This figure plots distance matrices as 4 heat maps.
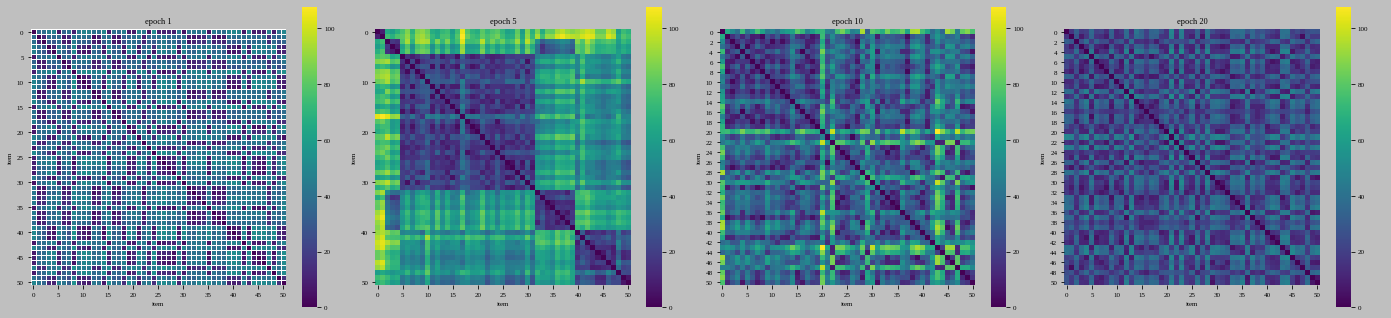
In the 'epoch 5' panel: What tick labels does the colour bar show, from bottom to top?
0, 20, 40, 60, 80, 100
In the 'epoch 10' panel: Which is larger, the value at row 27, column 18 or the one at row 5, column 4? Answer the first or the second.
the second
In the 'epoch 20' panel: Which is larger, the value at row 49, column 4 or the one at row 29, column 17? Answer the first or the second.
the second
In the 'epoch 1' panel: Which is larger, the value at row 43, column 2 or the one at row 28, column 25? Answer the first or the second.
the first
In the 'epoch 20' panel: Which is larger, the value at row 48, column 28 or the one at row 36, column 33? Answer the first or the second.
the second
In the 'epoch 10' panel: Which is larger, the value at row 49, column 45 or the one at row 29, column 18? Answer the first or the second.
the second
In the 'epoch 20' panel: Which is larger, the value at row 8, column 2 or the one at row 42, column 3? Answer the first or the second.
the first
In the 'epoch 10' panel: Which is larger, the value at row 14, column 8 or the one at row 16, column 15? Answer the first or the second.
the first
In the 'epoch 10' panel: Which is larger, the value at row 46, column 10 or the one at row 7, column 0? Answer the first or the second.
the second
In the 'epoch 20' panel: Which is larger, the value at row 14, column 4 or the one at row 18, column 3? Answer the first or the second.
the first
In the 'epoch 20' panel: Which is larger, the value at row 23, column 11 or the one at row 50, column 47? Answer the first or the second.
the first
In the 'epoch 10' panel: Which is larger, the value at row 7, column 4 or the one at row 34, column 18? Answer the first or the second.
the second
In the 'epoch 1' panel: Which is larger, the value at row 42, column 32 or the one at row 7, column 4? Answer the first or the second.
the first
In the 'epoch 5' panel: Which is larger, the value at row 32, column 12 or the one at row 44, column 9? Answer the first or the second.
the first
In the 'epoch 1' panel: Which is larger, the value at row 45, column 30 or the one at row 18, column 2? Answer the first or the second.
the second
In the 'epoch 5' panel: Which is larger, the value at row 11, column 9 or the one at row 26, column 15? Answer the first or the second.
the first
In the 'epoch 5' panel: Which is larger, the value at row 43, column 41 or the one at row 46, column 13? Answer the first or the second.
the second
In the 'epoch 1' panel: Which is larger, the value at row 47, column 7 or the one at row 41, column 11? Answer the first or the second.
the first
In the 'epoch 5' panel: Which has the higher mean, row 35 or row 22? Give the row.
35
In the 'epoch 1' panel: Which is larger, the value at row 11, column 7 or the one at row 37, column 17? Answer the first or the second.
the first
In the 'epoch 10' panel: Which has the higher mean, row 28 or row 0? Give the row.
0
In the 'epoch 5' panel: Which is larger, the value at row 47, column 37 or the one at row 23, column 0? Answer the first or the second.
the second
